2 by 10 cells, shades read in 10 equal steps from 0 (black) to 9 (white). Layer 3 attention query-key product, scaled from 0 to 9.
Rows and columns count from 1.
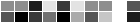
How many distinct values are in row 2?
8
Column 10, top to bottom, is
3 1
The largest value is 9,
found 2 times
